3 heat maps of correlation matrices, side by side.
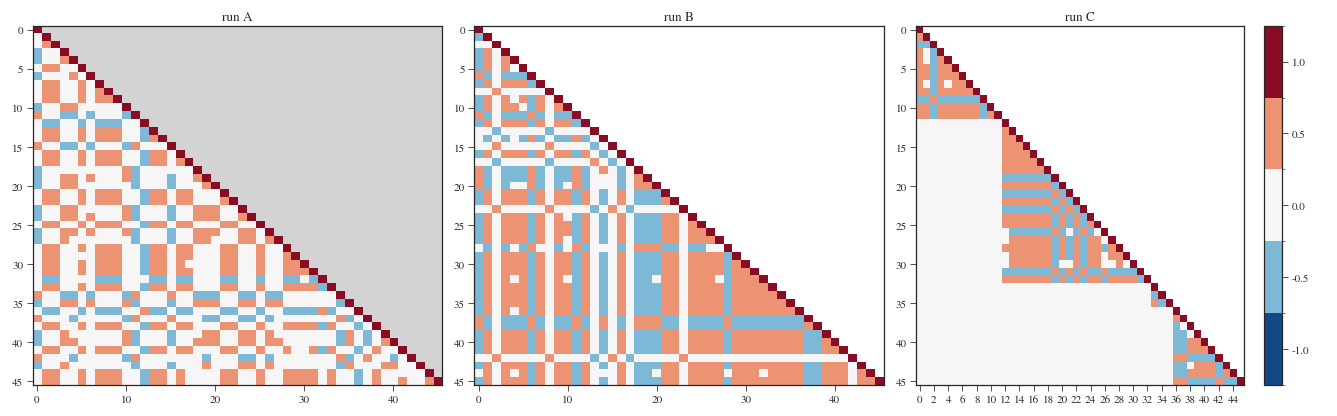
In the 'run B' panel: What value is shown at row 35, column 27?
0.5
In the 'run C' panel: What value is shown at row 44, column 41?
0.5
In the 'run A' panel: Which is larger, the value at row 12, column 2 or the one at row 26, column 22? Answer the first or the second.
the second
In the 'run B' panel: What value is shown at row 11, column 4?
-0.5
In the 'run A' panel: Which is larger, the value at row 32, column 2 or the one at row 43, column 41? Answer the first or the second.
the second
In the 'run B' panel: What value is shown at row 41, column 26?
0.5
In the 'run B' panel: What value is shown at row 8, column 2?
0.5
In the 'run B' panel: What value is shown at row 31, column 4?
0.5
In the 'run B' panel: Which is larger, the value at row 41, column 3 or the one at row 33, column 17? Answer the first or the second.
the first
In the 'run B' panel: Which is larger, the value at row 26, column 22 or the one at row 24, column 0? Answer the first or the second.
the first
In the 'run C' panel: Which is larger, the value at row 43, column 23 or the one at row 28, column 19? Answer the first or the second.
the first
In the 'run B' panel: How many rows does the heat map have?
46
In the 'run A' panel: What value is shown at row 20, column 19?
0.5
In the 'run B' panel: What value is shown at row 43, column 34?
0.5
